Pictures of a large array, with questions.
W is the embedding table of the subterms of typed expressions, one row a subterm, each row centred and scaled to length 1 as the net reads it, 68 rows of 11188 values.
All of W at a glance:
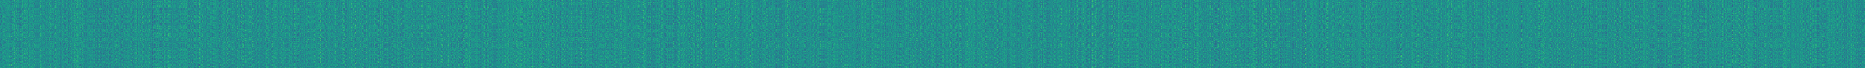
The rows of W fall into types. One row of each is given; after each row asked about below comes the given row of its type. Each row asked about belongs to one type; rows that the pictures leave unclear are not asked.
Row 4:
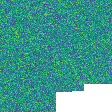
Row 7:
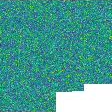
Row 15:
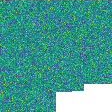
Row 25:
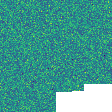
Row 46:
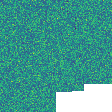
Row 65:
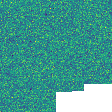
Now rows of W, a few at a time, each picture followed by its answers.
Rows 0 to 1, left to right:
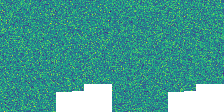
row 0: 25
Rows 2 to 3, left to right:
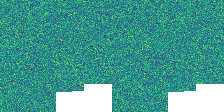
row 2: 4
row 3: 7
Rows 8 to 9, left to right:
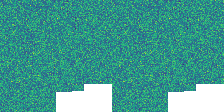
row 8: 46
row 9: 46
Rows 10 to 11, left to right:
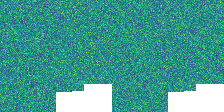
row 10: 4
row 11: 25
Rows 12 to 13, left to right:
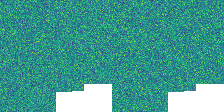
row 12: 46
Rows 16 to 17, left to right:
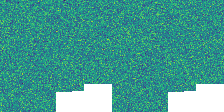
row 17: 4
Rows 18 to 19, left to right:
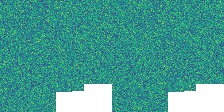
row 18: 46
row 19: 25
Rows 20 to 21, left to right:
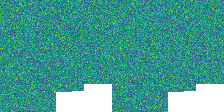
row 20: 15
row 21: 15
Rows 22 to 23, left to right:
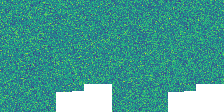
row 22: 4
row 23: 46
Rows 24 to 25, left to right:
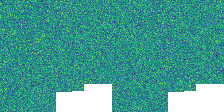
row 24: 46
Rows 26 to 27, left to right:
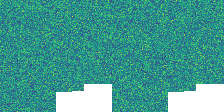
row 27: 7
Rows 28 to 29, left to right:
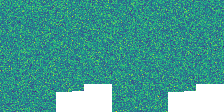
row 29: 15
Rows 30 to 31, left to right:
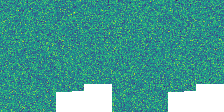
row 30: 7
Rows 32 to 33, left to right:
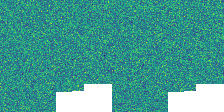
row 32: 25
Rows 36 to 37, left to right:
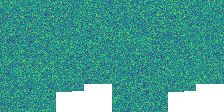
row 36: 65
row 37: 4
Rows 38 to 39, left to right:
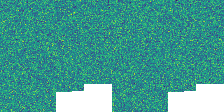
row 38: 7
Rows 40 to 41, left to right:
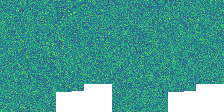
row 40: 7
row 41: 46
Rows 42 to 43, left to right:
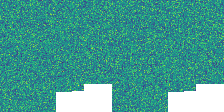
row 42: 25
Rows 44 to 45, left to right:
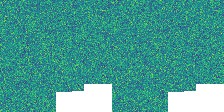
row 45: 15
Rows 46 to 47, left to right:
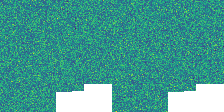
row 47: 15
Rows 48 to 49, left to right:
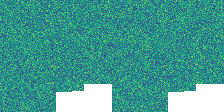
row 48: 25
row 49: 7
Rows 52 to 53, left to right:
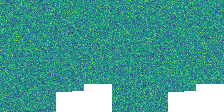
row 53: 4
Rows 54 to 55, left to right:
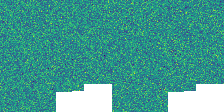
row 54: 25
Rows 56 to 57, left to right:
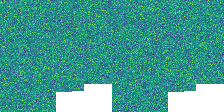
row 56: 65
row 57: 4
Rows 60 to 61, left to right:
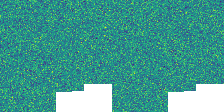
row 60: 7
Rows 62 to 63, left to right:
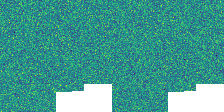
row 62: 15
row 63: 25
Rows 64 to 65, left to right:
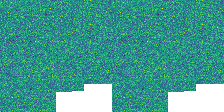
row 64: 65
